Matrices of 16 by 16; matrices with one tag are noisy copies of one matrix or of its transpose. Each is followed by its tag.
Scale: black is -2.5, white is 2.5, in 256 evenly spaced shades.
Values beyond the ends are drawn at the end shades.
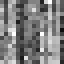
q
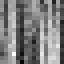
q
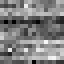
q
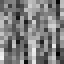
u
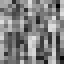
u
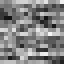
u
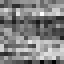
q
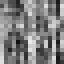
u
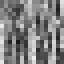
u
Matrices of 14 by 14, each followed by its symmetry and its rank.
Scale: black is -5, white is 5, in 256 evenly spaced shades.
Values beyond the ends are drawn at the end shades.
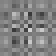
symmetric, rank one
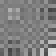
symmetric, rank two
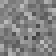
symmetric, full rank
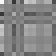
symmetric, rank one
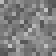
symmetric, full rank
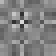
symmetric, rank two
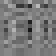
neither, rank two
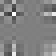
symmetric, rank one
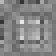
symmetric, rank two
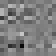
neither, rank two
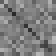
symmetric, full rank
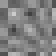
symmetric, rank two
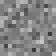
symmetric, full rank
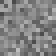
symmetric, full rank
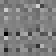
neither, rank two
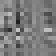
neither, rank two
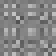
symmetric, rank two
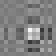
symmetric, rank one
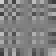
symmetric, rank one
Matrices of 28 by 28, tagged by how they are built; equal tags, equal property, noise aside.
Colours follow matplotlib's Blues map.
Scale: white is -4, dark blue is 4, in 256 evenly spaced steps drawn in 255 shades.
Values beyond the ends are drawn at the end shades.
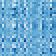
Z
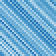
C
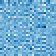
Z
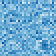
Z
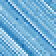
C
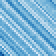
C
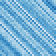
C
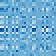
Z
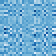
Z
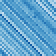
C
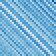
C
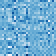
Z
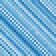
C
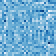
Z
